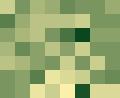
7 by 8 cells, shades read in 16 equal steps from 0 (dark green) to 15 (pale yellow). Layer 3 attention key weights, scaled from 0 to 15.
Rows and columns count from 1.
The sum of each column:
60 58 67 71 69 51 61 57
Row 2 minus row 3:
-3 -1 0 4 7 12 -1 -1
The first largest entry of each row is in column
1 6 3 6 5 4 5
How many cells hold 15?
1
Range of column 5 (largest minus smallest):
11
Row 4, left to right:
10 6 8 11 8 12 7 7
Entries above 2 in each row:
8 8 7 8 8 8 7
